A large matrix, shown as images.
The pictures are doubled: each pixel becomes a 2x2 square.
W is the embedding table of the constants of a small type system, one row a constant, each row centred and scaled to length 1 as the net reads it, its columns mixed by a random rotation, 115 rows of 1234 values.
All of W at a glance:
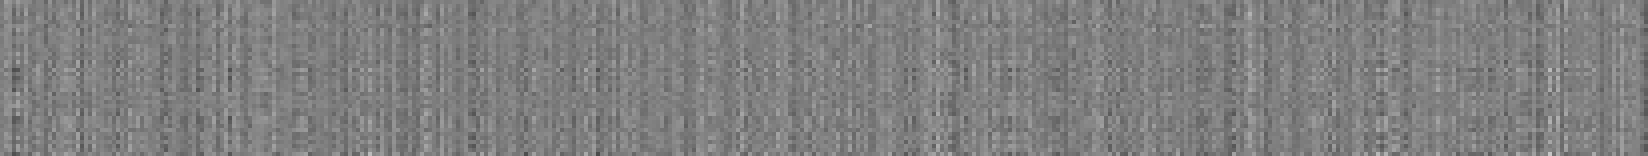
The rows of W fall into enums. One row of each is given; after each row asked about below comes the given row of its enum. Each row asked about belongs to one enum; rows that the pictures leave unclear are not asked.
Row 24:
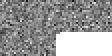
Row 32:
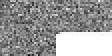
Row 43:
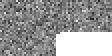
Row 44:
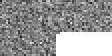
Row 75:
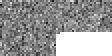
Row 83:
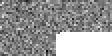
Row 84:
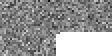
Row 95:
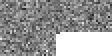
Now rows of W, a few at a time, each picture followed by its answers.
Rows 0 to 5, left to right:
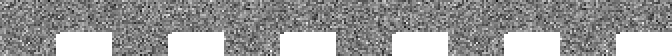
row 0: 84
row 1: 32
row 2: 95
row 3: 44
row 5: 95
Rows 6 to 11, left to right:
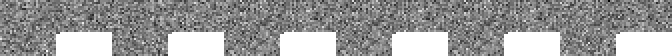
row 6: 95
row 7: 44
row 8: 43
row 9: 43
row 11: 84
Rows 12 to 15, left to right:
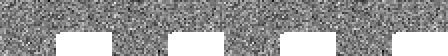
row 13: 83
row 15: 83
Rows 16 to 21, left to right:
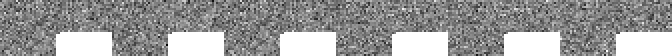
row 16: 43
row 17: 75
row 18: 43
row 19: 32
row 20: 32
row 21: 95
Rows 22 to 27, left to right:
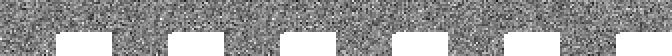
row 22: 95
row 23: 24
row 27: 32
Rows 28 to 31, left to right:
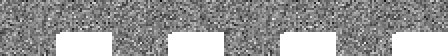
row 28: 24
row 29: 84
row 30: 24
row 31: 84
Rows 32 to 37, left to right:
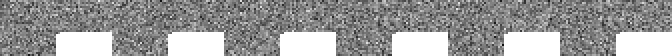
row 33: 84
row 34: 43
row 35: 44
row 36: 75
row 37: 44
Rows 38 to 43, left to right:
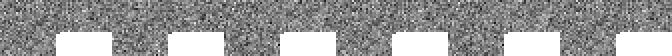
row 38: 43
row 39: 95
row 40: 75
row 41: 43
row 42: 75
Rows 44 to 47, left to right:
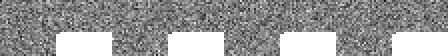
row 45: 95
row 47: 84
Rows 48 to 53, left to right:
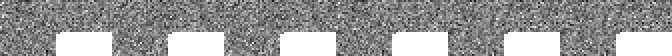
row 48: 83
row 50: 84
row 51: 83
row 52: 24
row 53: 24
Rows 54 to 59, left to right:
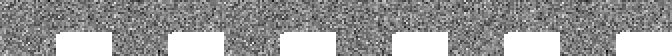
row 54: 84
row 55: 83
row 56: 84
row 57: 44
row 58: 43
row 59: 83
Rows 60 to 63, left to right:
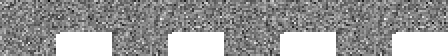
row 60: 84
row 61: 24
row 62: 44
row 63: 24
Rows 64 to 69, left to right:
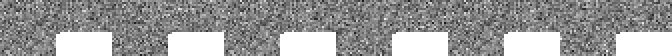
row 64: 43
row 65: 32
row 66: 43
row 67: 24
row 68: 43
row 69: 95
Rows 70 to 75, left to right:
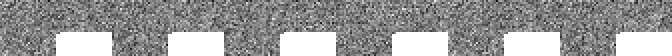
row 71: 75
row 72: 24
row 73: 32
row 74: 84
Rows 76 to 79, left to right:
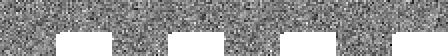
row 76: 43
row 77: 95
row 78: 95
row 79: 75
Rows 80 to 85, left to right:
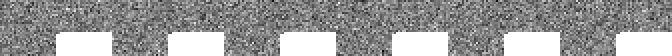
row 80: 32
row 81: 95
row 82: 84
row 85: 43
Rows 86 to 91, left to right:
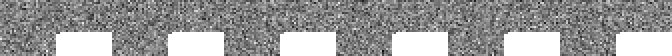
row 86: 95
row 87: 43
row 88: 44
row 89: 83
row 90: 24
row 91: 44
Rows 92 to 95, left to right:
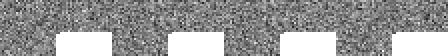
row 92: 43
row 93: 44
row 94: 44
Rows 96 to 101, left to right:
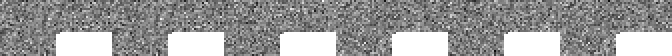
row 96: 24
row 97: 24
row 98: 32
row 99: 84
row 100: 83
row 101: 84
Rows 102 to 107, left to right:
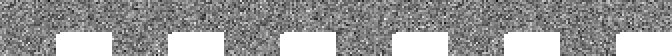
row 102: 84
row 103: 95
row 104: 43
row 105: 24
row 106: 84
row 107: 44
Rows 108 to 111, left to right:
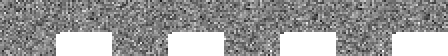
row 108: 43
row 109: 84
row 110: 95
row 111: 95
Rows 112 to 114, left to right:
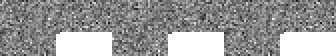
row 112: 24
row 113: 95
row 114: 24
